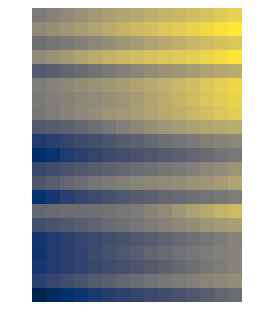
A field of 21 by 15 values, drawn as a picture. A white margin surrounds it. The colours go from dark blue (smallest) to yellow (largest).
Grain: streaks across. Ninth with the lowest average: bottom left. Slope: up to the top right. Ninth with the highest average: top right.
